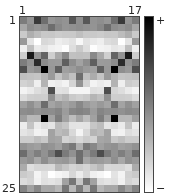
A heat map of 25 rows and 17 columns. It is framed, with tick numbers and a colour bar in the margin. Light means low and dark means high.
Overall the values sit about 30% of the way up the scale. There is no overall slope. The left and right halves mirror each other. Horizontal stripes repeat 4 times down the table.
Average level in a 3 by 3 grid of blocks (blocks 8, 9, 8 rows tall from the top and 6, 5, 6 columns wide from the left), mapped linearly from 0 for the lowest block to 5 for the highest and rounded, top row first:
5 3 5 / 1 0 1 / 2 3 2
